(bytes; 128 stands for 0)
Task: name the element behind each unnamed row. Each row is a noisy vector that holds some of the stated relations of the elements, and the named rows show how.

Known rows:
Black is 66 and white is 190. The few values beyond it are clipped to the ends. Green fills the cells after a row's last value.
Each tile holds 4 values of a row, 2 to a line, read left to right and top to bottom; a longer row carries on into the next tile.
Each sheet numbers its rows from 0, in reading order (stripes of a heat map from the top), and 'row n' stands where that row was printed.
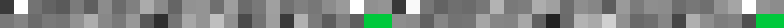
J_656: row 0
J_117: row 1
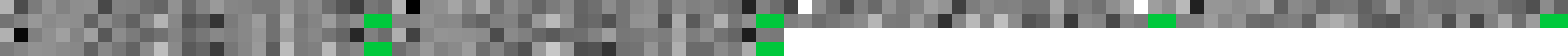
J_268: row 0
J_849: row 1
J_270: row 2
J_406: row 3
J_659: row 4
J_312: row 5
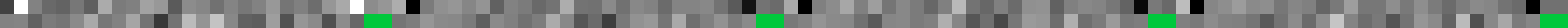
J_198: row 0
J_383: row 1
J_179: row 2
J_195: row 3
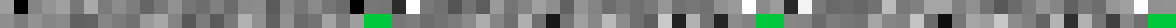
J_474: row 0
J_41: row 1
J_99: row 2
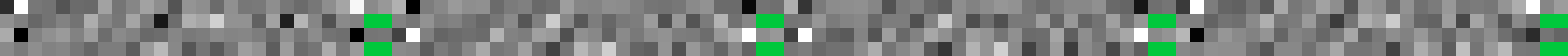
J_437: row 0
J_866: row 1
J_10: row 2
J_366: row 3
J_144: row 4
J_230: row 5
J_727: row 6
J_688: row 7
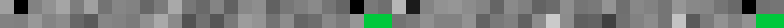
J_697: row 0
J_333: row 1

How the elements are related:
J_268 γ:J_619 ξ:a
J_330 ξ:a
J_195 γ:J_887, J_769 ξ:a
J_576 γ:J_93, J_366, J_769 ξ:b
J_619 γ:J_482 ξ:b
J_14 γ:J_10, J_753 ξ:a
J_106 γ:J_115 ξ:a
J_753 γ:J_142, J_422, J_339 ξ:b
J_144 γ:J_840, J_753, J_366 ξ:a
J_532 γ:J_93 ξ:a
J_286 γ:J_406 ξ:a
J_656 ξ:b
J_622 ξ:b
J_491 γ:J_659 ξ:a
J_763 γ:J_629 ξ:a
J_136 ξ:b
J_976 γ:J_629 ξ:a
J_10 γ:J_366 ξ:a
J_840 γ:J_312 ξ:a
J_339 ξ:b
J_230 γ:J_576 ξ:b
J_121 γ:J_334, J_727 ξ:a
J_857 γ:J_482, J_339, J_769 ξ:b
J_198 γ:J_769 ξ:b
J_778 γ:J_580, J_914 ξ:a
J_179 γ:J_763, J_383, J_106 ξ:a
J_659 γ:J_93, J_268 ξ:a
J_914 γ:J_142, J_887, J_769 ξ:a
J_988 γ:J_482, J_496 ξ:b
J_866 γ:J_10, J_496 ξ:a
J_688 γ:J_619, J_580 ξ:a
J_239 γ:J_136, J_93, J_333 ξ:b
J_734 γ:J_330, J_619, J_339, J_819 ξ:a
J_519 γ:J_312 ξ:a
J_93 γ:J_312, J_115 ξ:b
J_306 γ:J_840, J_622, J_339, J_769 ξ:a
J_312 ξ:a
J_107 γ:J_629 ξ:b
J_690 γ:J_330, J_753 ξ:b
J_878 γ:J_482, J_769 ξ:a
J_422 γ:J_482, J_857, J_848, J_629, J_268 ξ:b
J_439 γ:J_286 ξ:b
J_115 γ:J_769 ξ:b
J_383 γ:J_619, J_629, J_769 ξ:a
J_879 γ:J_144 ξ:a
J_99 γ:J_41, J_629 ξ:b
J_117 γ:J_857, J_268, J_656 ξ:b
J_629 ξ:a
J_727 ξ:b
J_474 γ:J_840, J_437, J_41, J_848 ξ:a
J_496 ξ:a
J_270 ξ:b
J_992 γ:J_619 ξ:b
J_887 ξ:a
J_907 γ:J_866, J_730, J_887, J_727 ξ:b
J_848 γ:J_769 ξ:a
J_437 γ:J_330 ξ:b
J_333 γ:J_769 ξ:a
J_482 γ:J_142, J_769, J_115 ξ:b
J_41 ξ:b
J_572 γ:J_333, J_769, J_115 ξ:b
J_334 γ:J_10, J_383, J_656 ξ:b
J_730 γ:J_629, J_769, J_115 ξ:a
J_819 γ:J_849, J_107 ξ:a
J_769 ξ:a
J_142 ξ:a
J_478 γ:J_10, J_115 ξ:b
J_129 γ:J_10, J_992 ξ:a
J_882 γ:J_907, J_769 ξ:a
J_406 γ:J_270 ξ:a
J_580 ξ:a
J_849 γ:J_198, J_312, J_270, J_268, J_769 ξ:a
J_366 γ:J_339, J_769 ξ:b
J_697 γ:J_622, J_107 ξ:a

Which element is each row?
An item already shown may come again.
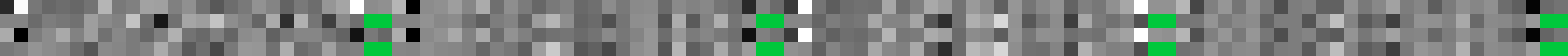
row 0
J_99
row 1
J_849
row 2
J_334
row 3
J_142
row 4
J_179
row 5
J_519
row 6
J_117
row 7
J_142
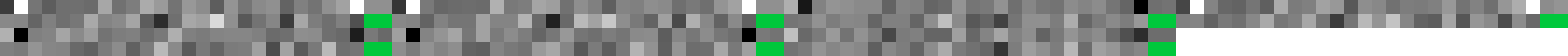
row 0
J_334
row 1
J_422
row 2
J_848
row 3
J_198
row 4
J_121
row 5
J_474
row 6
J_580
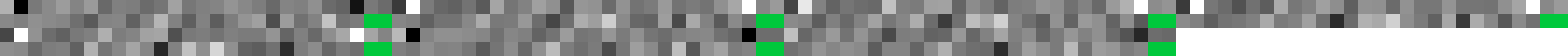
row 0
J_129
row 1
J_366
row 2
J_572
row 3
J_753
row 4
J_439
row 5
J_914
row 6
J_580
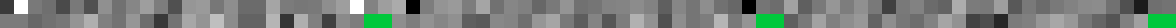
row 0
J_339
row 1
J_734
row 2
J_629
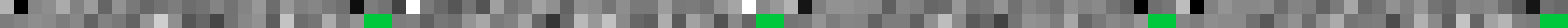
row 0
J_532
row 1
J_482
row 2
J_848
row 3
J_778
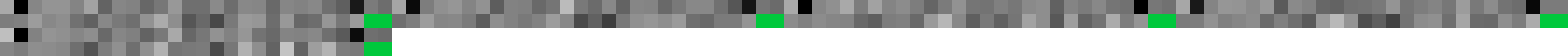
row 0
J_819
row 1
J_763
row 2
J_306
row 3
J_840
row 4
J_778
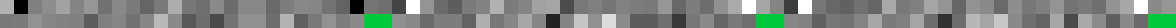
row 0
J_730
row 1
J_439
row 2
J_857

